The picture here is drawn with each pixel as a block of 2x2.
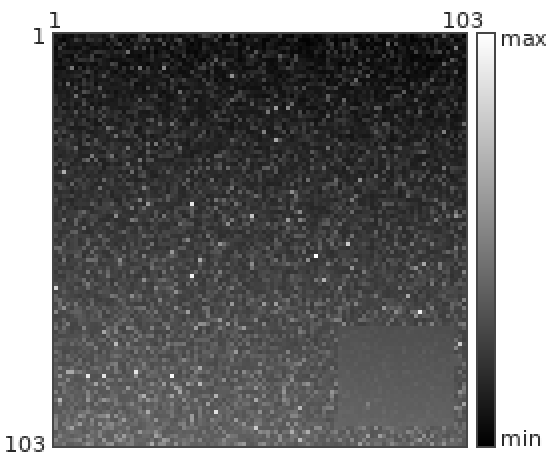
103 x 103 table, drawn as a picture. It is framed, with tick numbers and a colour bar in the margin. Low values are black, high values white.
In the bottom right lies a patch that is calmer than the rest. Values rise toward the bottom. There are no regular stripes. The bottom right is the calmest part.
